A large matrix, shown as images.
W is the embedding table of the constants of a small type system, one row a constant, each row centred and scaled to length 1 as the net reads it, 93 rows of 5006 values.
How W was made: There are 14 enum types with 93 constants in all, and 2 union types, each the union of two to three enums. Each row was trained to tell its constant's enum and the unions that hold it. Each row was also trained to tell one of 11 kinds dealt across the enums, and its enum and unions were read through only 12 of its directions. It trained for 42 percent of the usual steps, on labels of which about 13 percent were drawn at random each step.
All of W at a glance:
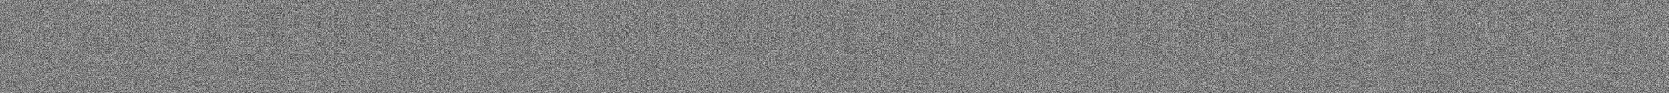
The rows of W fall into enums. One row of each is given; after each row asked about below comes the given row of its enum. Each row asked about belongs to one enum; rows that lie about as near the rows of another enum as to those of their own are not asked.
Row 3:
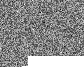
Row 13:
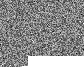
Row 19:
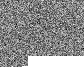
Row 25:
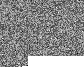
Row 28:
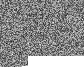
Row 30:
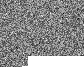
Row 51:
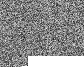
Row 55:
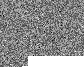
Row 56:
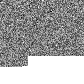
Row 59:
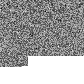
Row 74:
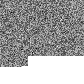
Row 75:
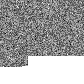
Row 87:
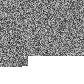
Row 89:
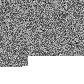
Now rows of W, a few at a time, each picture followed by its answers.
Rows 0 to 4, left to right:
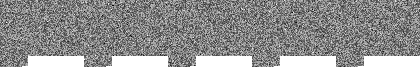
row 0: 89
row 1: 55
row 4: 28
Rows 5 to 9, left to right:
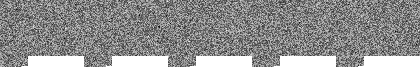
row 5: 13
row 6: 28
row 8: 13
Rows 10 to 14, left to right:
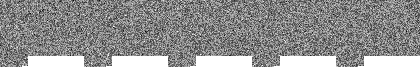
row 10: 89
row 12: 51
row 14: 75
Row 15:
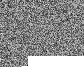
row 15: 59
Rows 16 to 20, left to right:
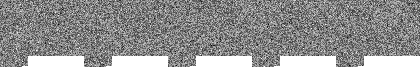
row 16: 87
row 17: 87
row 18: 74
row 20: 75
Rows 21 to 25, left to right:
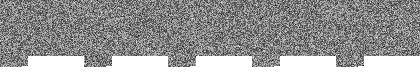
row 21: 74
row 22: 87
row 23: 89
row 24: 74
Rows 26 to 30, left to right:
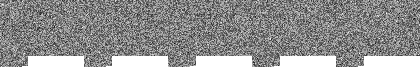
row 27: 74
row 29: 75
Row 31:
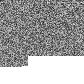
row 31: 19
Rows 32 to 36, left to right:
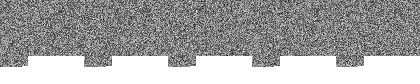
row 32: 87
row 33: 59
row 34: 74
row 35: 59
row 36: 59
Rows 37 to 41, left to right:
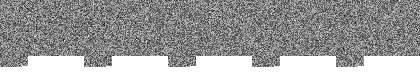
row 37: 56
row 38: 56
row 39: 75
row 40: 56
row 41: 3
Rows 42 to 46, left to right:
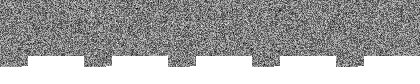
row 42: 74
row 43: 89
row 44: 13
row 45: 56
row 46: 59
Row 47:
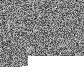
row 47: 30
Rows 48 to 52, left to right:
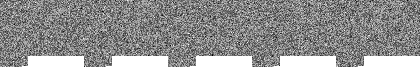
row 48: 3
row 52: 75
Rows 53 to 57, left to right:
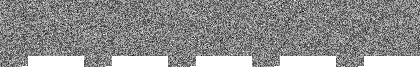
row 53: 51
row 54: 74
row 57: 25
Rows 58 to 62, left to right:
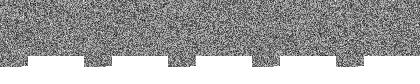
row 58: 25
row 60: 55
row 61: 28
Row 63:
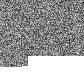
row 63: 51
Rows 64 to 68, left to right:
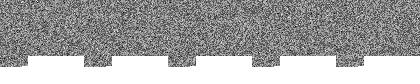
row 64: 89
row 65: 25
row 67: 89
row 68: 3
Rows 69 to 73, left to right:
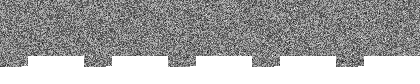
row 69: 28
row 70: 25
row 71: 75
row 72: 25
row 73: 87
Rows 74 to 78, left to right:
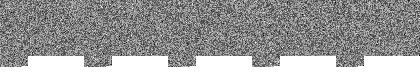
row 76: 59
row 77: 51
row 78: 89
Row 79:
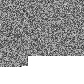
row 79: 13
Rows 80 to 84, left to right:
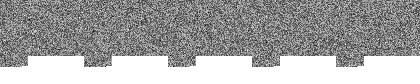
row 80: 30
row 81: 3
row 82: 3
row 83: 13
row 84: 30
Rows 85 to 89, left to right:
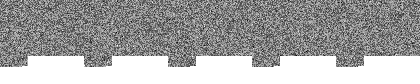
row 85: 3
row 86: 3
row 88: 13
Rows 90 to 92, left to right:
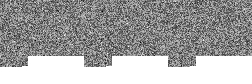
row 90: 25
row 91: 51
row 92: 59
